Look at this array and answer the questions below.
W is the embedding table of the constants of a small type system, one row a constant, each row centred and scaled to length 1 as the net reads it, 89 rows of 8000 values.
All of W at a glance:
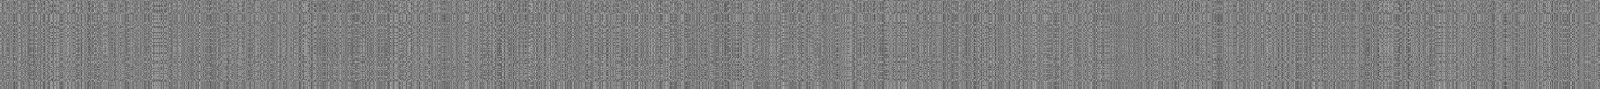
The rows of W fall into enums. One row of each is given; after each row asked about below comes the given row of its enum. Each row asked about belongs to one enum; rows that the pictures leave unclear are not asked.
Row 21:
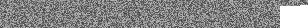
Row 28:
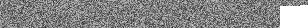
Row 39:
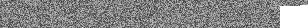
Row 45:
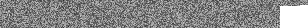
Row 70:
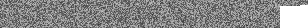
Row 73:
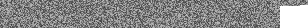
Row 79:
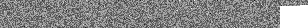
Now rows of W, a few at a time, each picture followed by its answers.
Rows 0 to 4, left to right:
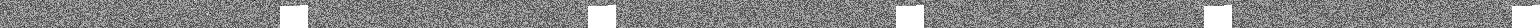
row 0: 79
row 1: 73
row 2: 21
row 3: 39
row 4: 39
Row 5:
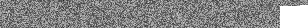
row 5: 45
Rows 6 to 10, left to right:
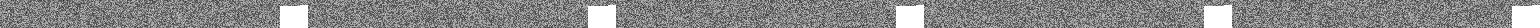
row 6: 45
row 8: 39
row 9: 73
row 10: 45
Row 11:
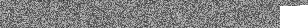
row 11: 45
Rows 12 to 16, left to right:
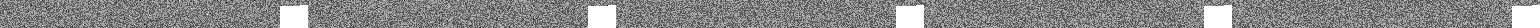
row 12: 79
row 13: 28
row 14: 21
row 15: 73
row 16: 73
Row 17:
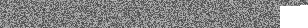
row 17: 21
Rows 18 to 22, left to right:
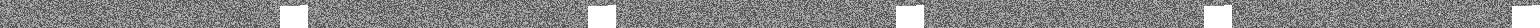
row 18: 73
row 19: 73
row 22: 79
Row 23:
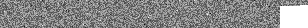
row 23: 79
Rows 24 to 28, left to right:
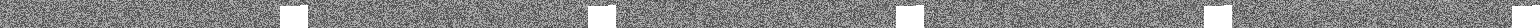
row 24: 21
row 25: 70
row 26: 45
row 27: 45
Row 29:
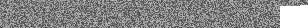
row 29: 21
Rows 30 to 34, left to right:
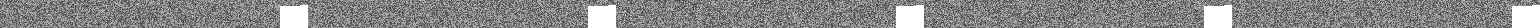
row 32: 45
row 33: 39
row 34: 21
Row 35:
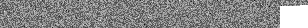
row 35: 79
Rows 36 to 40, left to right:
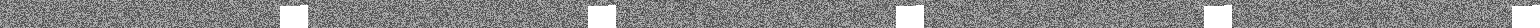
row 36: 21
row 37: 21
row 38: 45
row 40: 70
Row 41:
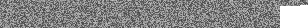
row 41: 21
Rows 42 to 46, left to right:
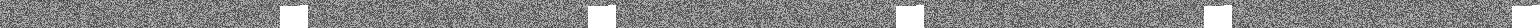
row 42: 45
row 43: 70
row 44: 70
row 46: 73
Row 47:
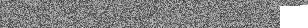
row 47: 39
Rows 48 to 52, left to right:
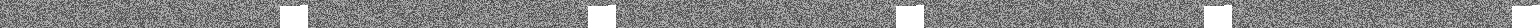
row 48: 70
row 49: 39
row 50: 70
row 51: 70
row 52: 73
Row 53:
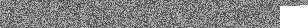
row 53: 45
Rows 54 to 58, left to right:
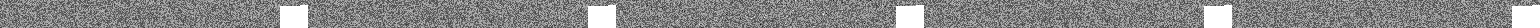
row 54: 70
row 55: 70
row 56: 79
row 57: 70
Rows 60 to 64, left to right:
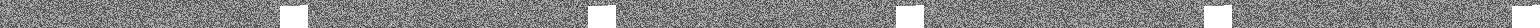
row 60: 73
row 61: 79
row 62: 79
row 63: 73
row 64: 70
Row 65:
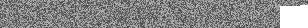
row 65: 70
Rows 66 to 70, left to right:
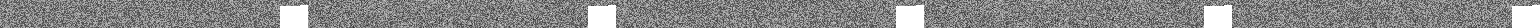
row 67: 28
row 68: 73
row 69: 28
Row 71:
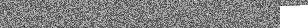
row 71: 79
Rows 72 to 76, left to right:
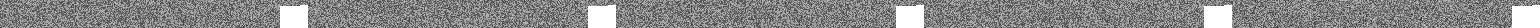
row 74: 70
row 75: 70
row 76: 28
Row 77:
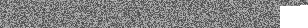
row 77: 21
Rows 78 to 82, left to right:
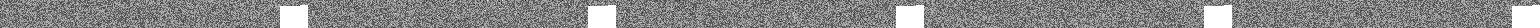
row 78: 70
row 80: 45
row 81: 73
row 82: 21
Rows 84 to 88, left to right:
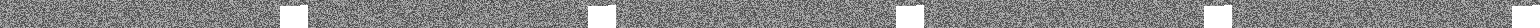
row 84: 21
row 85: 39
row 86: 21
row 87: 21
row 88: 21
